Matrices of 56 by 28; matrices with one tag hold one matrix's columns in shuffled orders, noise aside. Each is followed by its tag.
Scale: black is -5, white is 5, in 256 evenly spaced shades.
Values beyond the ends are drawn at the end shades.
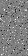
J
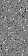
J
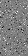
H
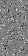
J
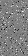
H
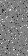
J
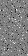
J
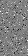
H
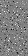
H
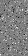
J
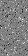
J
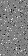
J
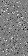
H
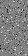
J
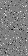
H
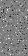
J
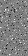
J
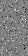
J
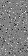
H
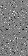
H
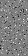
J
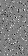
J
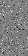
H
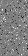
J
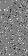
J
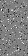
J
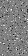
J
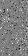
J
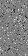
J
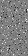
J
